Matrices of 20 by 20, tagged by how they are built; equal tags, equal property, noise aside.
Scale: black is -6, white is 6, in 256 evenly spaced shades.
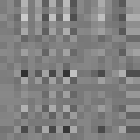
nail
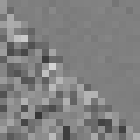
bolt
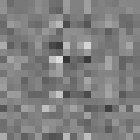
nail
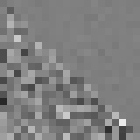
bolt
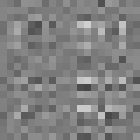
nail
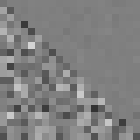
bolt
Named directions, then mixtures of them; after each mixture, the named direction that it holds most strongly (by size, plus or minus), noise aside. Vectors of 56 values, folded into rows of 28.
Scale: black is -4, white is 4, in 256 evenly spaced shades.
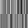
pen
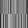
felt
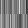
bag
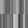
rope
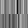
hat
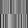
felt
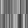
rope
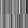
bag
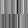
hat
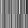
bag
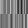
pen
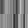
rope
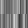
rope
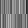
bag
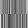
felt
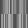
felt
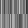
bag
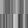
rope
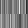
bag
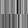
hat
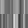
rope
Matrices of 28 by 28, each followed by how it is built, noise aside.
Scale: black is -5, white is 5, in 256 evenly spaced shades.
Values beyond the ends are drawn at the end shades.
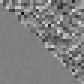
upper triangular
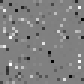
sparse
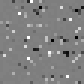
sparse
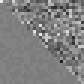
upper triangular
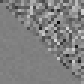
upper triangular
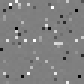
sparse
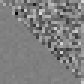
upper triangular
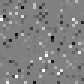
sparse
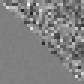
upper triangular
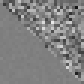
upper triangular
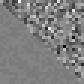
upper triangular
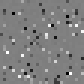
sparse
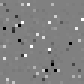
sparse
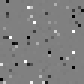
sparse
